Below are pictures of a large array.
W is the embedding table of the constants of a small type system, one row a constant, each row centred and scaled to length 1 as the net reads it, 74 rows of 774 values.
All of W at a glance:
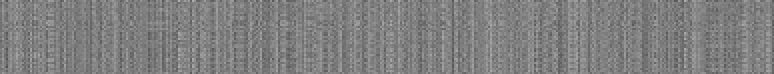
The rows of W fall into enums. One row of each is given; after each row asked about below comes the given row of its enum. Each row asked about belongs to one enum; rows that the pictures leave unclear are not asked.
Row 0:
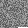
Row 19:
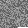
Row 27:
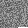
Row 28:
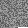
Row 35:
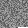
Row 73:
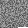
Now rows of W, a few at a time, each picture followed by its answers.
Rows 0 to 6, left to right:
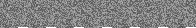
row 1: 0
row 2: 19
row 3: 28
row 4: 19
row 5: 27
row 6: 19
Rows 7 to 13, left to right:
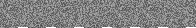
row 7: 0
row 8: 73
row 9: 27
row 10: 73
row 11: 0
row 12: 0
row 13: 19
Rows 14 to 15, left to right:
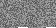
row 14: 0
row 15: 28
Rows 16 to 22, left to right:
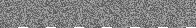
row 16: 27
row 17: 19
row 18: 27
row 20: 28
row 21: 0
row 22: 28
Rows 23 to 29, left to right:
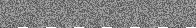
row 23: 73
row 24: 28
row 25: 35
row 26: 19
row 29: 73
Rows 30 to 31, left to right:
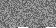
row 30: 35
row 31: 19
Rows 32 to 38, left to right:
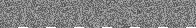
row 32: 27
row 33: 0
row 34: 27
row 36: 19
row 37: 27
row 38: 27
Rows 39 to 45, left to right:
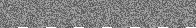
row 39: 0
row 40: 28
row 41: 19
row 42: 27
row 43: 28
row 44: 35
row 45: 19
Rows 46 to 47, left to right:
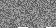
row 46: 19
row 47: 35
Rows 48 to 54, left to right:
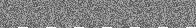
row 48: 0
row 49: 27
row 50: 35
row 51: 0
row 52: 19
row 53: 27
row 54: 27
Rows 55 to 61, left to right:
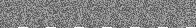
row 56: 19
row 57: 27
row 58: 0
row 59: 0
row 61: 28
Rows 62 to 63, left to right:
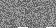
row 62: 19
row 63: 27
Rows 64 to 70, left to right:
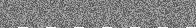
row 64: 0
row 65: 35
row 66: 0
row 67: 27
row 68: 35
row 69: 19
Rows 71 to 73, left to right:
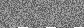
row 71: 35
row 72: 0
